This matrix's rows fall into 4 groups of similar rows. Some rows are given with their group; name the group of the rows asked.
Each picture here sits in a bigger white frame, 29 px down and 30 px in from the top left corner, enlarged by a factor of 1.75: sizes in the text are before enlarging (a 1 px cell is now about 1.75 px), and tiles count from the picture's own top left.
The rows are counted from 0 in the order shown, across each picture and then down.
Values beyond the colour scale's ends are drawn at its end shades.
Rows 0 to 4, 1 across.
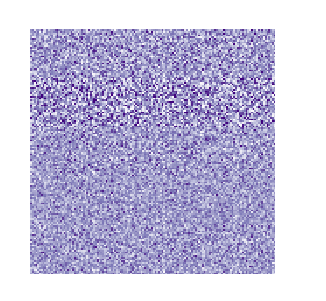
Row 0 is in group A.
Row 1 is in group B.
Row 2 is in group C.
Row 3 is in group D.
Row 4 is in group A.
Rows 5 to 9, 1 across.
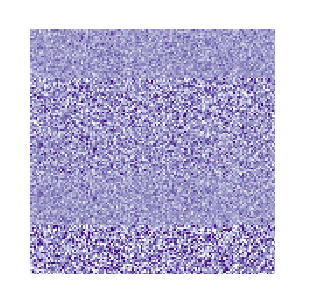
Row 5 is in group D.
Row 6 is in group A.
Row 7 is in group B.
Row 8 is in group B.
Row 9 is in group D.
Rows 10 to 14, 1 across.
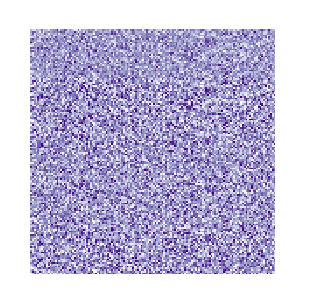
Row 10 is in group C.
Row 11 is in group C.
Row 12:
B
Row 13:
A
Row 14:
D
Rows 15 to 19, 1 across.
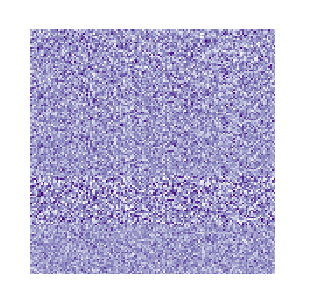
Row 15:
C
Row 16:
B
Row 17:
B
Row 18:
B
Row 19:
A
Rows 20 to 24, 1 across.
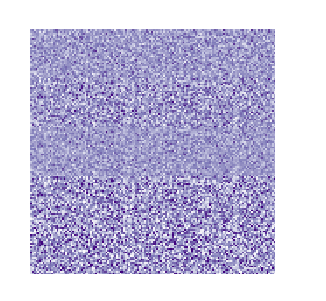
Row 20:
A
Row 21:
D
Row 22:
D
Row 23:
D
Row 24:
B
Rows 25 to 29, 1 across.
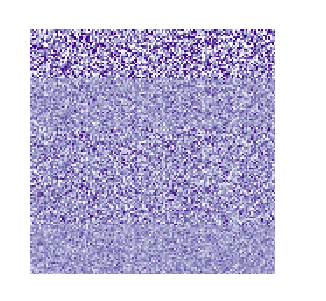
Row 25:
A
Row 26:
A
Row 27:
A
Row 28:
B
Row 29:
D
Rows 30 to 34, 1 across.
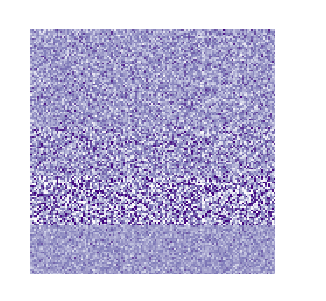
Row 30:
A
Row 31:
C
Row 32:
B
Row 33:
A
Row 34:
D
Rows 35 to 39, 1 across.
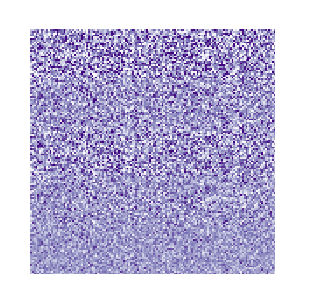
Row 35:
D
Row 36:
B
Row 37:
D
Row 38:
C
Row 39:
B
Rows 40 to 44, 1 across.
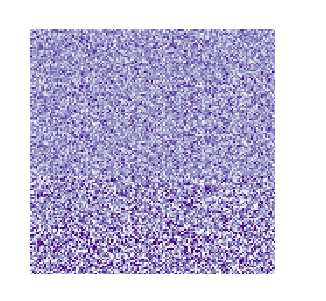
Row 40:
B
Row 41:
A
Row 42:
A
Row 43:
C
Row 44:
B
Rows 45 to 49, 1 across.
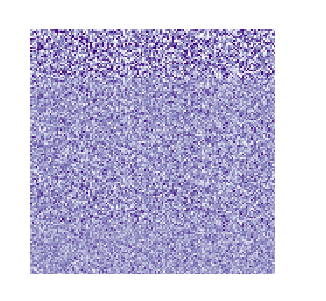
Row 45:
B
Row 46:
B
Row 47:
A
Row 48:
B
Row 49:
A
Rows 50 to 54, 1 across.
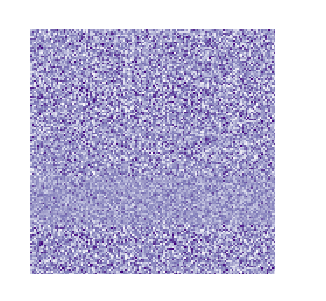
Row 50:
D
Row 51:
B
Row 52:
C
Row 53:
A
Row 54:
B
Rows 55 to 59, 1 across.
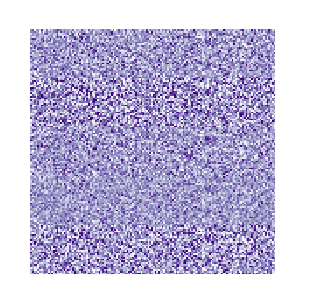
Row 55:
A
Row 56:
B
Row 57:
C
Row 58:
A
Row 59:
A
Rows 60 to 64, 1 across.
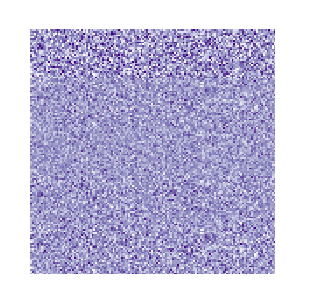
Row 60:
D
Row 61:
C
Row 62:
A
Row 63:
B
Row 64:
C
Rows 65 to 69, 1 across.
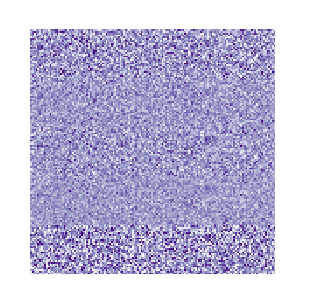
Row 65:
B
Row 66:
B
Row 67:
C
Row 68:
C
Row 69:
D
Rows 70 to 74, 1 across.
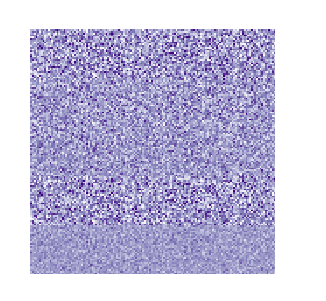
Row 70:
D
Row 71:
A
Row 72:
B
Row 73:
D
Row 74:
B
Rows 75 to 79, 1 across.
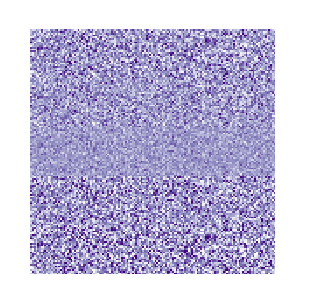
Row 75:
C
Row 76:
A
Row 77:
B
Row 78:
B
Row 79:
C
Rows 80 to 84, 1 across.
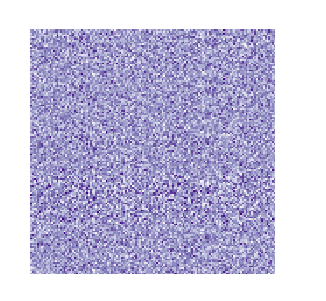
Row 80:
A
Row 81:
A
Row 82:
B
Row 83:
B
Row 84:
C
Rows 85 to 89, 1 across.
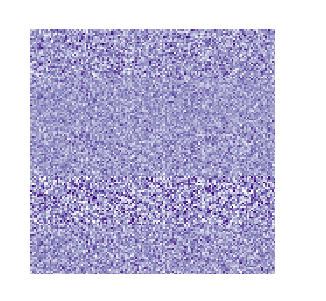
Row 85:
D
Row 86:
B
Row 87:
A
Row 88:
A
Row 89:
B
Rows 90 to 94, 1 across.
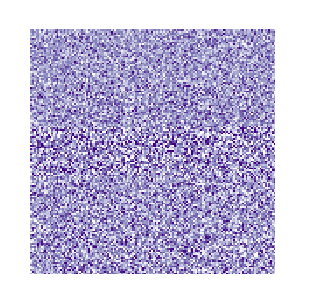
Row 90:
A
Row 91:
D
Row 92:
B
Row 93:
A
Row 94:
C
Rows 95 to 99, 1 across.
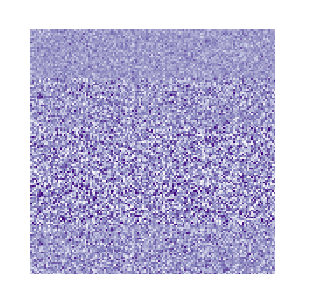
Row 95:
C
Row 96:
D
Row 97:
A
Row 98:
B
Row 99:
D
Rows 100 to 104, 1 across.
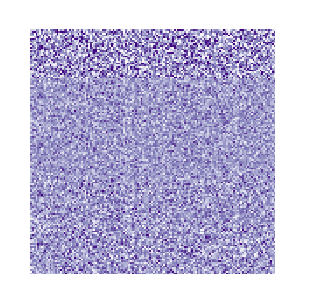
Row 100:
B
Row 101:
D
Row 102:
B
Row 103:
D
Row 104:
C
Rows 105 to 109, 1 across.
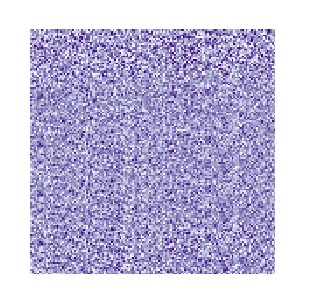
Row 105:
A
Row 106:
B
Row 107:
D
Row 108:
D
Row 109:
D
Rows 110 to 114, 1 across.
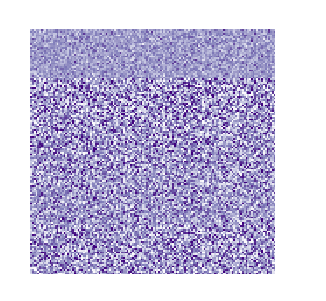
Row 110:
A
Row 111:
A
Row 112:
B
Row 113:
B
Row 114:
A
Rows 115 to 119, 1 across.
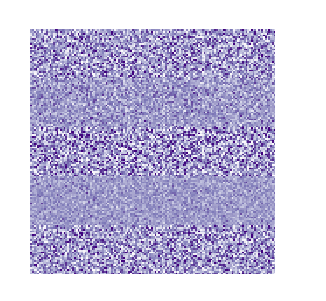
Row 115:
A
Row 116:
B
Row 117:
A
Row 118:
B
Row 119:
A
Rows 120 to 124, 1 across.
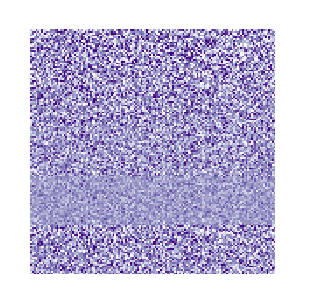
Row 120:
C
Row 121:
B
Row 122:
A
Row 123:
A
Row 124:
B
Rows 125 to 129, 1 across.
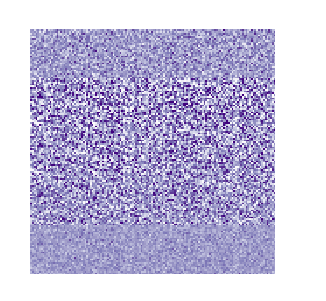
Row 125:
A
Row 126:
D
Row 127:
D
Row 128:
B
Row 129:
D
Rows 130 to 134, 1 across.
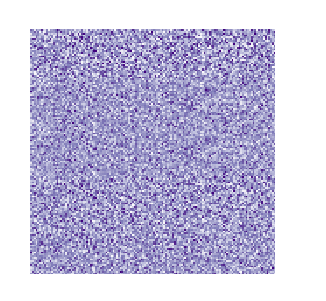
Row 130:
A
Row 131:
C
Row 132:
C
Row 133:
A
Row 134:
B
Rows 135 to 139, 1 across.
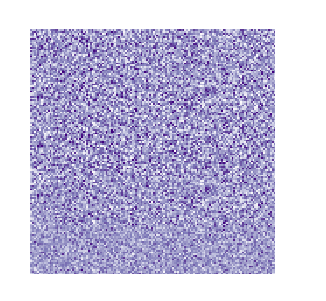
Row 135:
B
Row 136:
C
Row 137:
D
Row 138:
C
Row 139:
A
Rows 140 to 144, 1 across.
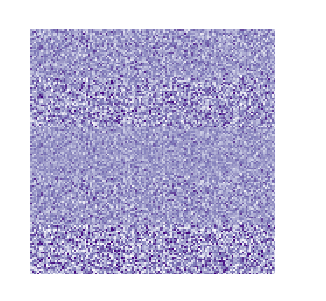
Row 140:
B
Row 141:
D
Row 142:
B
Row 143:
B
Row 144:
D
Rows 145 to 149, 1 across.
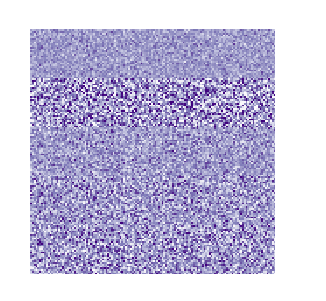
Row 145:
B
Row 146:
C
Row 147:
D
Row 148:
B
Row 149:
D
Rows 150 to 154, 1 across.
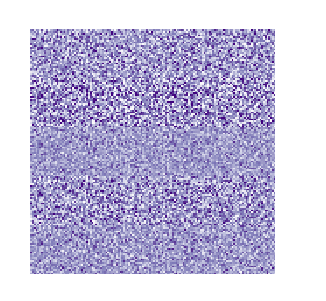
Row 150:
A
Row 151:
B
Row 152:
B
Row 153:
D
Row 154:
B
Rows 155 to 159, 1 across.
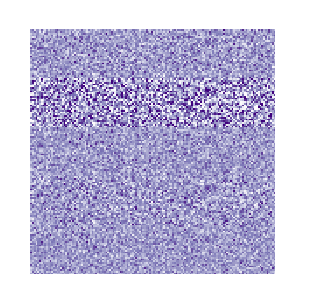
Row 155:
A
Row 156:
C
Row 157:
D
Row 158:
C
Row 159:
B
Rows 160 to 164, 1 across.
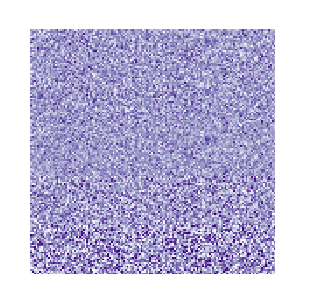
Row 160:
C
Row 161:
B
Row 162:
C
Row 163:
A
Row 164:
D
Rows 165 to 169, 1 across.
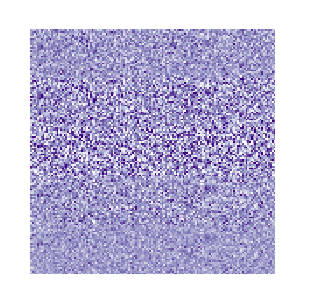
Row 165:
B
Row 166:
B
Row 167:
A
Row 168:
C
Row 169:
C
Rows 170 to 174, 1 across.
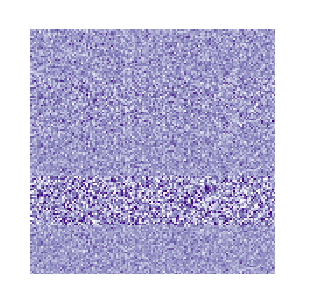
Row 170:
D
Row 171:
B
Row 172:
B
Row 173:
C
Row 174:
B
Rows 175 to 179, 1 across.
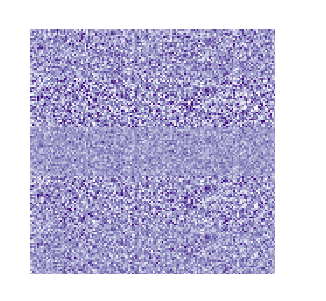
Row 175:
D
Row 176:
C
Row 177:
D
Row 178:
C
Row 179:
C
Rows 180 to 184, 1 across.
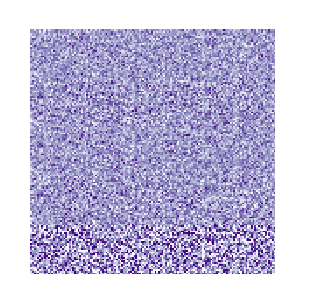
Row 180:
A
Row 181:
D
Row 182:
D
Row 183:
C
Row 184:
A
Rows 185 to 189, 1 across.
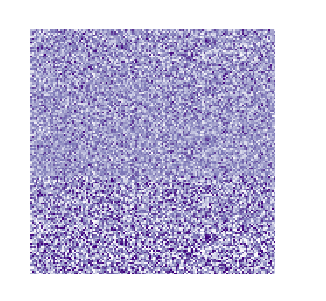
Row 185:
C
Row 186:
A
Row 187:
C
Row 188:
D
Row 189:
C
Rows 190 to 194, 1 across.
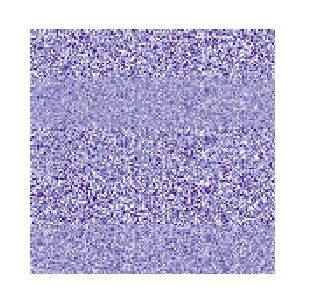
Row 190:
A
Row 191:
C
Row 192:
C
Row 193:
B
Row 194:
D
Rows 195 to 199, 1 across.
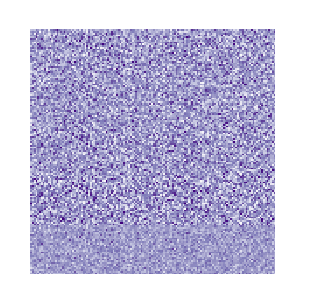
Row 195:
D
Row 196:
C
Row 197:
B
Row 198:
B
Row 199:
D
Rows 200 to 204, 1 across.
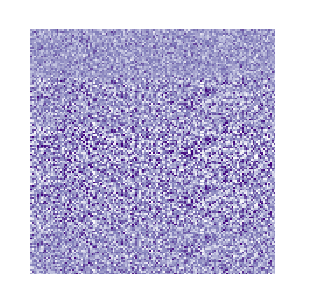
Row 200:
B
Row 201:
C
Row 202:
C
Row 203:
C
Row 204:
C
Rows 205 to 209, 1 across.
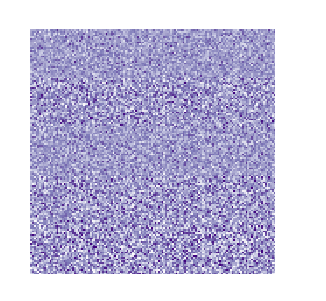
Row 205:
D
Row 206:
B
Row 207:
A
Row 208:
A
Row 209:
A
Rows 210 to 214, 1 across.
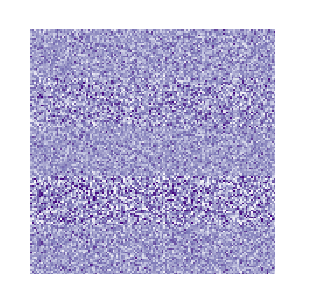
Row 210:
A
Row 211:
D
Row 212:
A
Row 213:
B
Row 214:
B
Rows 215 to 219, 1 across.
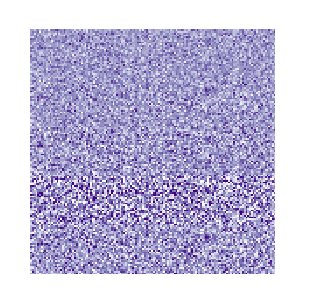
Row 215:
D
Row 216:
C
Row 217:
D
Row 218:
B
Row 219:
C
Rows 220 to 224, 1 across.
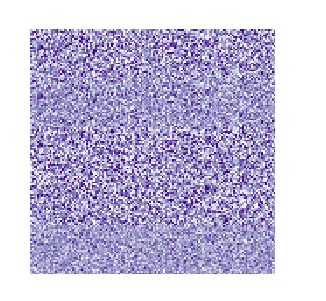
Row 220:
B
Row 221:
B
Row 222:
D
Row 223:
C
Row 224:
A
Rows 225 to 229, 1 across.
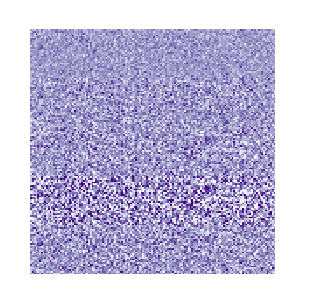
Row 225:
B
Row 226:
D
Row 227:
C
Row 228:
C
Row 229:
B
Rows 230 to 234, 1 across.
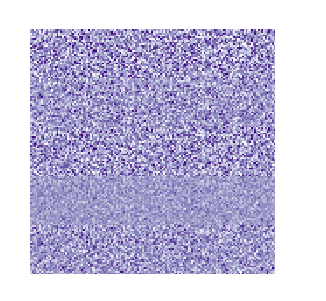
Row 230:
A
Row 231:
D
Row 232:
A
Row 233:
B
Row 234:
B
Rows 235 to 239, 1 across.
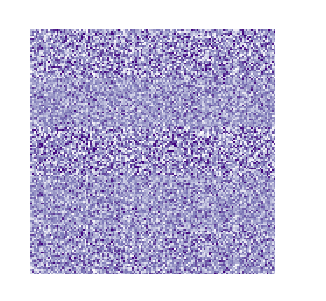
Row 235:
D
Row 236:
A
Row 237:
B
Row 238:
D
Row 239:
D
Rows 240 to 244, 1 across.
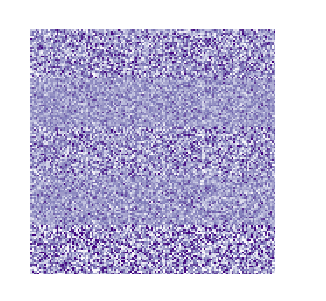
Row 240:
D
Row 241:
A
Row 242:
A
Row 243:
C
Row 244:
A
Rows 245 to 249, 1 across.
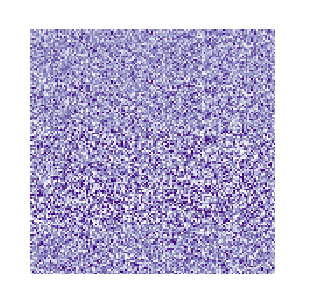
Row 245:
A
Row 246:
A
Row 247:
C
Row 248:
D
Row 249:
B
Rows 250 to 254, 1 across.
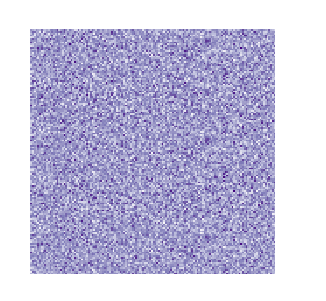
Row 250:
C
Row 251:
B
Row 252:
C
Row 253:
A
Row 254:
C
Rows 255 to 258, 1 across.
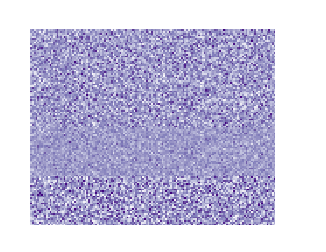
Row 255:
A
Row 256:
C
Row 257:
C
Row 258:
D
